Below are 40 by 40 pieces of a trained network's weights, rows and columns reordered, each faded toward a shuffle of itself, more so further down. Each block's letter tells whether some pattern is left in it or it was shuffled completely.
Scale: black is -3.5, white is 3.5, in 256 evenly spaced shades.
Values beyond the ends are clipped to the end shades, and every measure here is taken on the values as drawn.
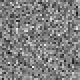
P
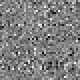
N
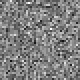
P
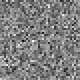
N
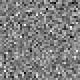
N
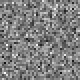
P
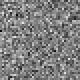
P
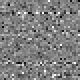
N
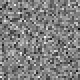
P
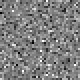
P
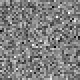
P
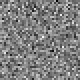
P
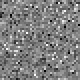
P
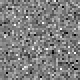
P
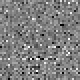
N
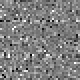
N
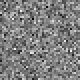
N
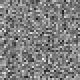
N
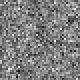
N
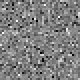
P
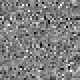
N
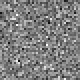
P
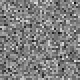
P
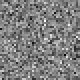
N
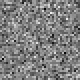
P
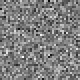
P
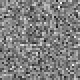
P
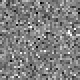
P
